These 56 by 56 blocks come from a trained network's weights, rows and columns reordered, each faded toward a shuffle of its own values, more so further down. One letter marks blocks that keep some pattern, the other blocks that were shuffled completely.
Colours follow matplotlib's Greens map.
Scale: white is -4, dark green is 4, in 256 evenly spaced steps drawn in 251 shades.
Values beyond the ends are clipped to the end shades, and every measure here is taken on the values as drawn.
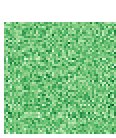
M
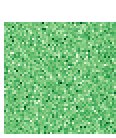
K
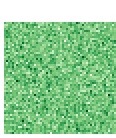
K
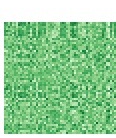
M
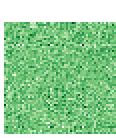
M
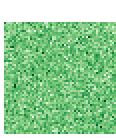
K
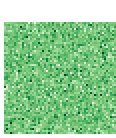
K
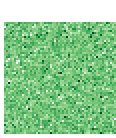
K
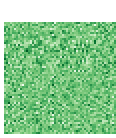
M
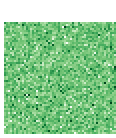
K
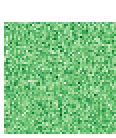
M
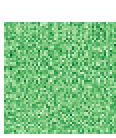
M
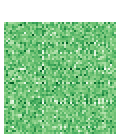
M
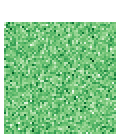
K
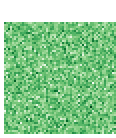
K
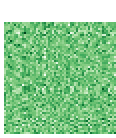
M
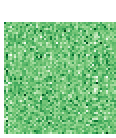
M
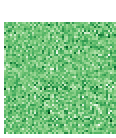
M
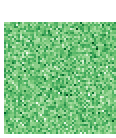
K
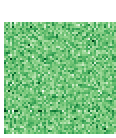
M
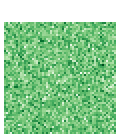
K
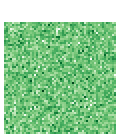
K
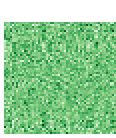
M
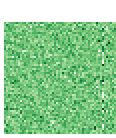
M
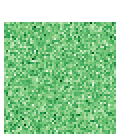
K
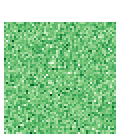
K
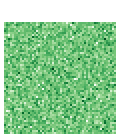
K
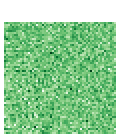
M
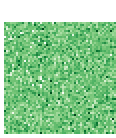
K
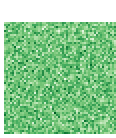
K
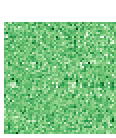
M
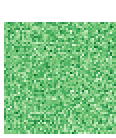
M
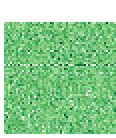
M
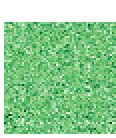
M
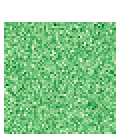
K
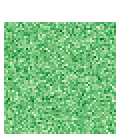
K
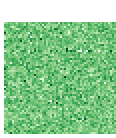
M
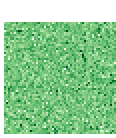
K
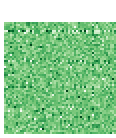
M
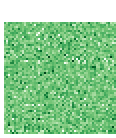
M
